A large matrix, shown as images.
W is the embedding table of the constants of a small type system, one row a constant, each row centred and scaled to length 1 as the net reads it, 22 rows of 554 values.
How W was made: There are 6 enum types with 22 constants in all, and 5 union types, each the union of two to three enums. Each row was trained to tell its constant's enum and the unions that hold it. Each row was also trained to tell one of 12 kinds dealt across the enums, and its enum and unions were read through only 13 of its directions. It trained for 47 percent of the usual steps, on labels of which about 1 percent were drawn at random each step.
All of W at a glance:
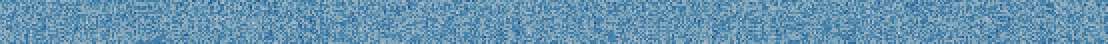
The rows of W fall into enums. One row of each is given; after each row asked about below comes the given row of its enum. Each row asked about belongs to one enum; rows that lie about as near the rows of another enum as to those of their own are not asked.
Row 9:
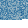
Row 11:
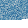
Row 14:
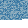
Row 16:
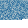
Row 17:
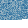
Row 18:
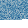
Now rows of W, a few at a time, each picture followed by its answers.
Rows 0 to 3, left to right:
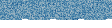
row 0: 14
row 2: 11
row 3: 16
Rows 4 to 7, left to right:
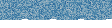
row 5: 11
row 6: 16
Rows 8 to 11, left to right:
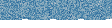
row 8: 14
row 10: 9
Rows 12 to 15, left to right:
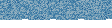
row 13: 9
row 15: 9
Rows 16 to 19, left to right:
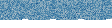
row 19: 11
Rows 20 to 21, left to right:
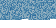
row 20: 14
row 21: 14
